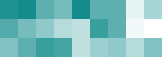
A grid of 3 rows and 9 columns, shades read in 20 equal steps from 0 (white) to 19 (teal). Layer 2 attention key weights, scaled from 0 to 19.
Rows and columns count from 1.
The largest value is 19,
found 2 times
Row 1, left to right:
18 19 13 11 19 13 13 2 7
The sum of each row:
115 75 92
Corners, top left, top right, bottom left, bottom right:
18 7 10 10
